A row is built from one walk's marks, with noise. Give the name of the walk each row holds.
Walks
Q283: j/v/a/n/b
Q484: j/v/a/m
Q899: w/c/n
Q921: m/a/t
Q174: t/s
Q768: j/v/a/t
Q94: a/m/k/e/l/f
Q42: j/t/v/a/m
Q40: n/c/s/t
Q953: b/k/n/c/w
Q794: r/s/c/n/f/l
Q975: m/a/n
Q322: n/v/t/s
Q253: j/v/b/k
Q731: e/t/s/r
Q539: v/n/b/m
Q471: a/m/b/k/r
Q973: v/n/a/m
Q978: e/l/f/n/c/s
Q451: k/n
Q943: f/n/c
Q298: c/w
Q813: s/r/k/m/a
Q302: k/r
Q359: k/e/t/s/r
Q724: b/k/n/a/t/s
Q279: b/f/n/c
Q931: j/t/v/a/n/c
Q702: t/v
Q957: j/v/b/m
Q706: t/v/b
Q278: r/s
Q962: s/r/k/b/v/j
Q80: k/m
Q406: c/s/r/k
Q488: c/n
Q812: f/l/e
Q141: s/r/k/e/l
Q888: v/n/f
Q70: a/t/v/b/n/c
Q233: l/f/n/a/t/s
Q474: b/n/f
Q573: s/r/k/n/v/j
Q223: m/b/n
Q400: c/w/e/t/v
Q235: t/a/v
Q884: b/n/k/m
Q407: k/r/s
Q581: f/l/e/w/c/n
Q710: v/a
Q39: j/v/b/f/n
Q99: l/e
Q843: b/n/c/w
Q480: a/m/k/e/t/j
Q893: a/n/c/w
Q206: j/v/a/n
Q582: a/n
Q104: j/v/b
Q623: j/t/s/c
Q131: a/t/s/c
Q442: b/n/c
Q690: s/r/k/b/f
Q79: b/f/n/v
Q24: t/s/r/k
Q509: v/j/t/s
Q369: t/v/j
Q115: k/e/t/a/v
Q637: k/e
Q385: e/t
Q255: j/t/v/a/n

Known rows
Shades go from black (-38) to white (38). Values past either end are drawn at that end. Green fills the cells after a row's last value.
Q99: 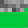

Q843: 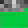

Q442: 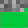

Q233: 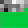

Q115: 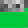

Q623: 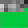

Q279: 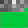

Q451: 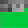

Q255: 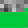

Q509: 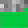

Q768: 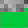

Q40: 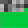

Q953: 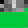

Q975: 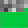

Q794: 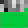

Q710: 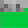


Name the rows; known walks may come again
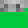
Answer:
Q710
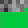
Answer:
Q943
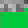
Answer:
Q768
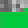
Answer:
Q888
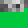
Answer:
Q115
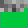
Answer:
Q99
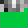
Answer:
Q794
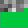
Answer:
Q975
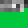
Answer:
Q406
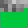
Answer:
Q812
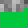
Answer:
Q509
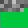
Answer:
Q442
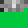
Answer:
Q253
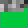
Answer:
Q623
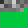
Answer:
Q843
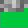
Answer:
Q104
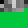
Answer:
Q953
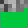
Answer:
Q893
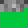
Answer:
Q298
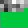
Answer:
Q233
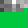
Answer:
Q79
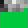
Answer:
Q94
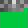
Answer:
Q279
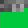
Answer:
Q451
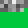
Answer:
Q70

